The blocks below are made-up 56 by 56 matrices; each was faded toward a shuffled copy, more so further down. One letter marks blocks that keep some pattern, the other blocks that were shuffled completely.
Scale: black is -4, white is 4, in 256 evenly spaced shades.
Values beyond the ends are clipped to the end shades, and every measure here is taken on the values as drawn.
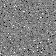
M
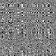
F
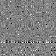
F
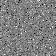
M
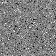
M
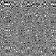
F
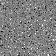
M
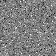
M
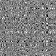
F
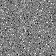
M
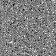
M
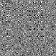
F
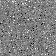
M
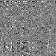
F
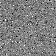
M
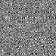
F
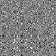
F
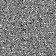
M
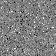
M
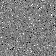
M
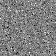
M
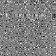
F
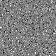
M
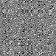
F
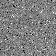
M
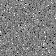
M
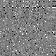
F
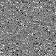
F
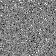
M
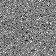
M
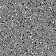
M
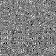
F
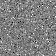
M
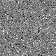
M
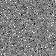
M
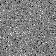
M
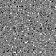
F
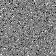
M
